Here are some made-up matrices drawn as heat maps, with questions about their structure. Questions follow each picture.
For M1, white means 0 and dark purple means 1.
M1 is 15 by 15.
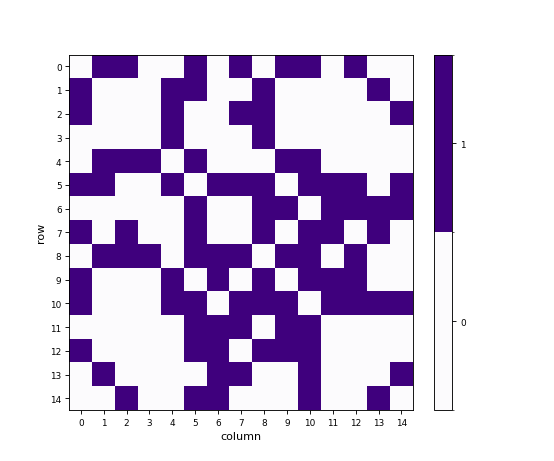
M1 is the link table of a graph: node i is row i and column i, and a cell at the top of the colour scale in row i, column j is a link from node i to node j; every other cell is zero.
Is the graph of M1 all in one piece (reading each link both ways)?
yes
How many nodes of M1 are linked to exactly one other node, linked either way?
0
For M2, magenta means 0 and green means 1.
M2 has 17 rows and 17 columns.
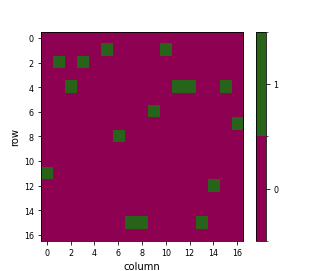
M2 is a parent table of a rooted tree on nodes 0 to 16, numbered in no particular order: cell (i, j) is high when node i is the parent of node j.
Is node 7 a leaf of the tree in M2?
no
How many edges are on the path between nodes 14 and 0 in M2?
4
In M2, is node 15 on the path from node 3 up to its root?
no
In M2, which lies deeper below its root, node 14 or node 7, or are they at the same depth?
the same depth
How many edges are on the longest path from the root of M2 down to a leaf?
4
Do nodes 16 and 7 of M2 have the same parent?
no
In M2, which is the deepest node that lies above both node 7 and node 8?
15
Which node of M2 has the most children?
4
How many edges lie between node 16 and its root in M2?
3
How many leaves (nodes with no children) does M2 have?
8
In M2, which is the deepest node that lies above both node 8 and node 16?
15
